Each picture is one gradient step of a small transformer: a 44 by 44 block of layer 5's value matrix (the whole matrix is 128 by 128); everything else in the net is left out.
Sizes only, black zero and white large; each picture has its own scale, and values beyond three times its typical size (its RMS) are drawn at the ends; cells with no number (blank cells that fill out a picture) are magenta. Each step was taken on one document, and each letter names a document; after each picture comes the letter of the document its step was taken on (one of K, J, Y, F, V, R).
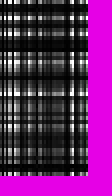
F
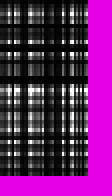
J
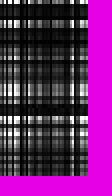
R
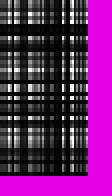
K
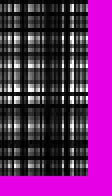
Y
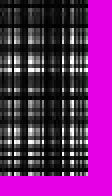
Y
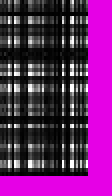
J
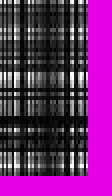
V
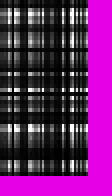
J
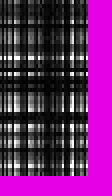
J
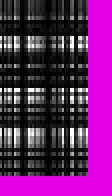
V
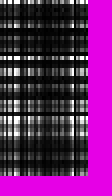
R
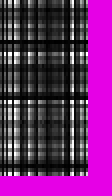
F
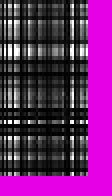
F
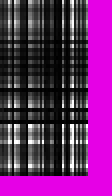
J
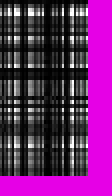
Y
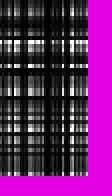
V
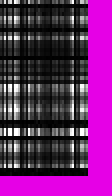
R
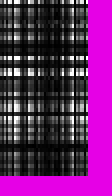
R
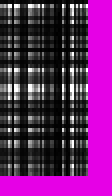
K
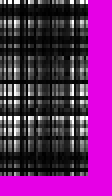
R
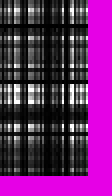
Y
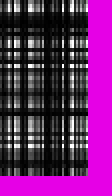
V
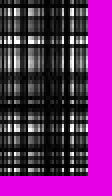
Y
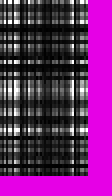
R
